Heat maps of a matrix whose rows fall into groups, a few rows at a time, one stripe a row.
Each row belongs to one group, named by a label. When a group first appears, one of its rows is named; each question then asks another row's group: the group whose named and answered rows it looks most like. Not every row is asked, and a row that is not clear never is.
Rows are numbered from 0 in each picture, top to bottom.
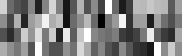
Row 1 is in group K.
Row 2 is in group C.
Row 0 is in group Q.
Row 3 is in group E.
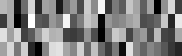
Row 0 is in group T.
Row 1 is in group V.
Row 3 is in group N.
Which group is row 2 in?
K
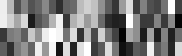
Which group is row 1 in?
N
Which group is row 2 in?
T
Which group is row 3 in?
C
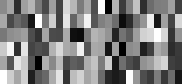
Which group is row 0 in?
T
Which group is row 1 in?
C
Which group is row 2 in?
Q
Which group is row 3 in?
N
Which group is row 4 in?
Q
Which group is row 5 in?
N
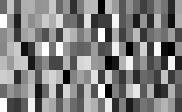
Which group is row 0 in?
V
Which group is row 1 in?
K
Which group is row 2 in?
T
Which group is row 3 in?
K
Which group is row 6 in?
T
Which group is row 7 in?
Q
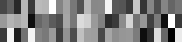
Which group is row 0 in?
C
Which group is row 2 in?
V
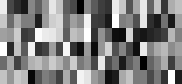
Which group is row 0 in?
K
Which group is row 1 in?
K
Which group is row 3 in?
Q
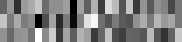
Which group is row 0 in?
V
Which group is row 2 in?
C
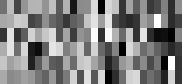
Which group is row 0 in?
V
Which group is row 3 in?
N
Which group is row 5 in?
T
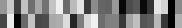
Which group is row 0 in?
N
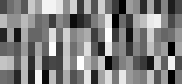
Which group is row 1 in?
Q
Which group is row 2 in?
C
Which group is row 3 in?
C
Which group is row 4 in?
E
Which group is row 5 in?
C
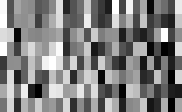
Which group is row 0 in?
K
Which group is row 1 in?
K
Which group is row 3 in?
K
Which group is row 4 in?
T
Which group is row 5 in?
V
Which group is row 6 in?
N
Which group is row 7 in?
V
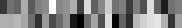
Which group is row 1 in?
Q
